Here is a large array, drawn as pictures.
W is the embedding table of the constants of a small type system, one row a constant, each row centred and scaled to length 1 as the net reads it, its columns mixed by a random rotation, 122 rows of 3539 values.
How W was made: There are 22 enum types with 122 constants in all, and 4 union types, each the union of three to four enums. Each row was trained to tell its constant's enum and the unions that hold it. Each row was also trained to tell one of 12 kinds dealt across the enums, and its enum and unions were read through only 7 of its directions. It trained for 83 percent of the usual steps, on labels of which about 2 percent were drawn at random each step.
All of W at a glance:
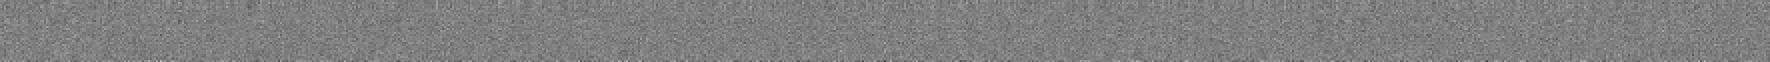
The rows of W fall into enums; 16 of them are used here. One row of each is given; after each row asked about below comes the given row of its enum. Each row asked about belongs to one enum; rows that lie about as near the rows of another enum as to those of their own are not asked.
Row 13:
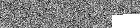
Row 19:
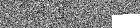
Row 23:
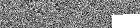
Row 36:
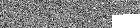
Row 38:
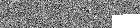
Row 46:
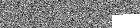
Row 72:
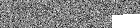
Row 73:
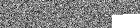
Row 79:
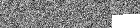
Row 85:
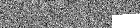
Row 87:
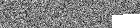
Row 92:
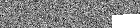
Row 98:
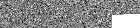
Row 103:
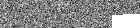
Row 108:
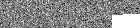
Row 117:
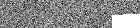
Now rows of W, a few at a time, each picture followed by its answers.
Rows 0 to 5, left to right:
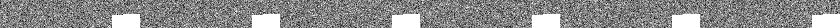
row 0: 36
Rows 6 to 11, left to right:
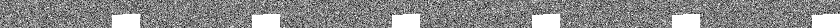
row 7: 73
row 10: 46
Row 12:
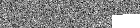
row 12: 13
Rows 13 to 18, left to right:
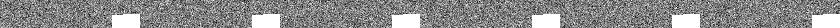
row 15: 19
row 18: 117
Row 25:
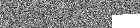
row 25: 85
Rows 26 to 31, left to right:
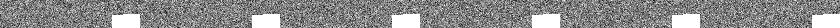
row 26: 92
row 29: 46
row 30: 46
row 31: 117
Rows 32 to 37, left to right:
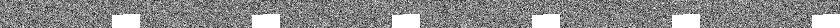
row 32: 38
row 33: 19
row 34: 98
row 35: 92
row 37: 108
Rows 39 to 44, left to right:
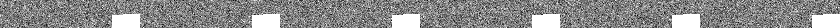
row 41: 36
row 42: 92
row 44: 72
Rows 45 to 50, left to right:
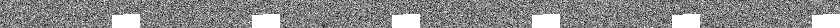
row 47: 38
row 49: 108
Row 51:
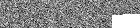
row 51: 108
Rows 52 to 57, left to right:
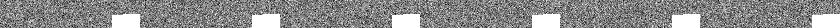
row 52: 19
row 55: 38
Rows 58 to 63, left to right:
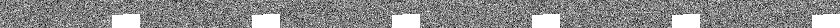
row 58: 46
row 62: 92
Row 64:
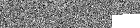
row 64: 103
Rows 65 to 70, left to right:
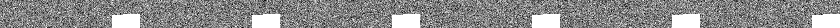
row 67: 73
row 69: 98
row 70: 92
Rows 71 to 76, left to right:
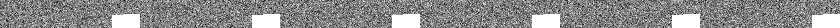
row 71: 36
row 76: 13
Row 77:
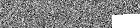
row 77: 23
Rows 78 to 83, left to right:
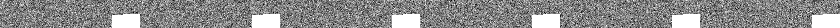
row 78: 79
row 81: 38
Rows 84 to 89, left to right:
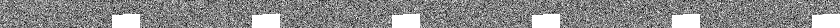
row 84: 108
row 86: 13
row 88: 79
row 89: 98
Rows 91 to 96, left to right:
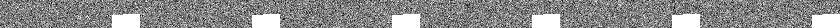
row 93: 13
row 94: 38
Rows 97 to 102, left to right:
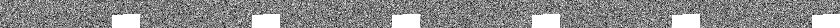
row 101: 103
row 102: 117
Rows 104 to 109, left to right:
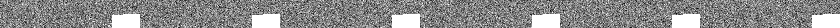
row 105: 13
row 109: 108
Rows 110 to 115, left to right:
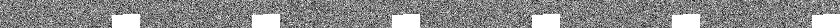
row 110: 72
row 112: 79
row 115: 36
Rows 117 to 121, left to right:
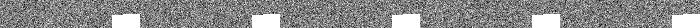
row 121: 46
